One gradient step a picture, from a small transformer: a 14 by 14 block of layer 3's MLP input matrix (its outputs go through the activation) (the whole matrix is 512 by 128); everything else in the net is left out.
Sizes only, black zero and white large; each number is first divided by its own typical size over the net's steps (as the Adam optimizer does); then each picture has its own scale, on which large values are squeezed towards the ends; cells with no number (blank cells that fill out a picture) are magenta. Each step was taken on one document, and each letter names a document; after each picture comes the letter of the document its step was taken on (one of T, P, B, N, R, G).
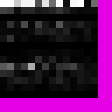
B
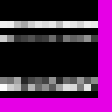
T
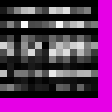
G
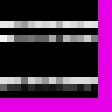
T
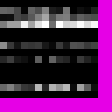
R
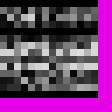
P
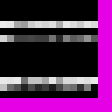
T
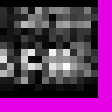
G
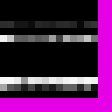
T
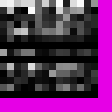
B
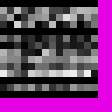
P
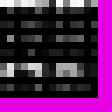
B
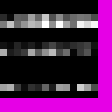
R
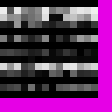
P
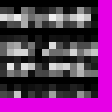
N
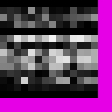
P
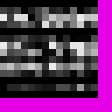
N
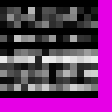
P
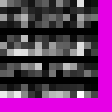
N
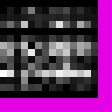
G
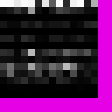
B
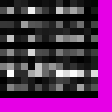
B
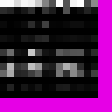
B
